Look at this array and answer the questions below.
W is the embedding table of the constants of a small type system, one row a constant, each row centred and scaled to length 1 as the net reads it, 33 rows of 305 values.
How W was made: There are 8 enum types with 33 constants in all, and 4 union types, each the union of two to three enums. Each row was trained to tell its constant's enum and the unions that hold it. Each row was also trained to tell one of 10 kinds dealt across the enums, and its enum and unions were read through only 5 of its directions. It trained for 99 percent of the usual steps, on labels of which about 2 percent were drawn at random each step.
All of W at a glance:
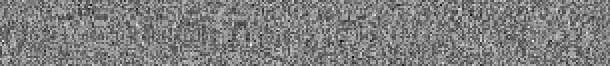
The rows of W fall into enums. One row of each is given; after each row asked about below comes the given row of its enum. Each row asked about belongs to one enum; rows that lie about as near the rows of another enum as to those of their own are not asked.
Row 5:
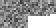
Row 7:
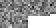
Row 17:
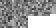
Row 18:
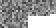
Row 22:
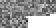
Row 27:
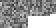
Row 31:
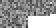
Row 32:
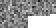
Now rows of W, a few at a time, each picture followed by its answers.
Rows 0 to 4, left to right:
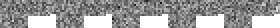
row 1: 5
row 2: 32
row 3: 31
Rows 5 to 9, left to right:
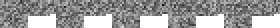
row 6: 22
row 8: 27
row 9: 27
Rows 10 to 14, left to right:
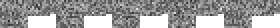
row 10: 22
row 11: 32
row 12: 22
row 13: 18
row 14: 22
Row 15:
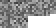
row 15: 5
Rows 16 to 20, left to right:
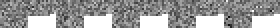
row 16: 5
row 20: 22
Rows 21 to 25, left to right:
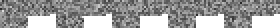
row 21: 27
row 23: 32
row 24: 31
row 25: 32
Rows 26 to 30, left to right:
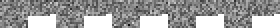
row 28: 31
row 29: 32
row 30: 31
